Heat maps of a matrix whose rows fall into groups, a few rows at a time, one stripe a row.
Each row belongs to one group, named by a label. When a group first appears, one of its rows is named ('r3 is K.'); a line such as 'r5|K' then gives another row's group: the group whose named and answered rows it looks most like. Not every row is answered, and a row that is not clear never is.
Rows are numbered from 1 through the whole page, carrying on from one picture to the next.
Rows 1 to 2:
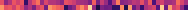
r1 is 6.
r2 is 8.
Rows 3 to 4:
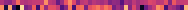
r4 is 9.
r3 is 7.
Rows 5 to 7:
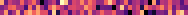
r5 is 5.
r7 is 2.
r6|8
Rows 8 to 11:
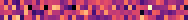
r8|9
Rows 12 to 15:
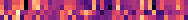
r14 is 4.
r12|6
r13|6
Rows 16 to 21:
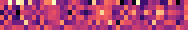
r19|9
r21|6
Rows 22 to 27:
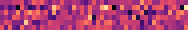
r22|6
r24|2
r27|9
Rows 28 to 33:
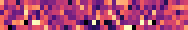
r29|2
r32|6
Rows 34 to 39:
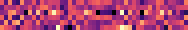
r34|9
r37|9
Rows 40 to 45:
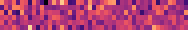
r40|5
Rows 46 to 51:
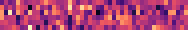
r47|4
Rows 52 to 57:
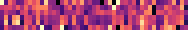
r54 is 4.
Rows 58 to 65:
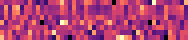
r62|5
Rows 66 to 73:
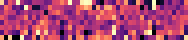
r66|4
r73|9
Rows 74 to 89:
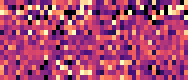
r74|4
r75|2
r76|8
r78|4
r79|7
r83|7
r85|7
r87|5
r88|4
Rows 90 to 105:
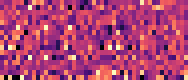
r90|6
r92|4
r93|5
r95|7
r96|6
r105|9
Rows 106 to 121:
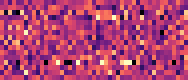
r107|8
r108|9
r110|6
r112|2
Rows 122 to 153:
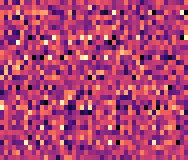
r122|9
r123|2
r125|9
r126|6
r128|9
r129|4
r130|7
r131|8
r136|2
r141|7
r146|5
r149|4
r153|7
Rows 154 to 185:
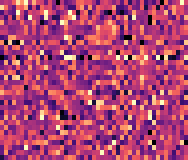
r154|2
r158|5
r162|9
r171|6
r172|8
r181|8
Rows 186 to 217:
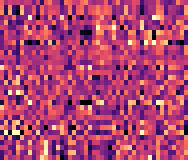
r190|2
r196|9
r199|8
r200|9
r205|2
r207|8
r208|8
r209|9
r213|9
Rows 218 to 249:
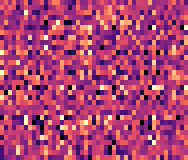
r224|8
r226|4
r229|4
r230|4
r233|2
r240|7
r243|5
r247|7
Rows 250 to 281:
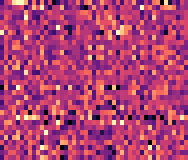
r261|2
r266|2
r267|7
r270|7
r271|8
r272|5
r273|2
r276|7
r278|5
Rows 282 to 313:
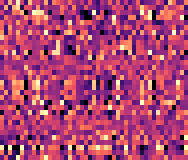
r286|4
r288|7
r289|8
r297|8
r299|6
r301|6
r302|6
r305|6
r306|9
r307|4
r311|9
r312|9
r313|7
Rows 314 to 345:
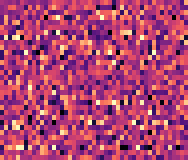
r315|8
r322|4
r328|9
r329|7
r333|5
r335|6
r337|4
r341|8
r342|6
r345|4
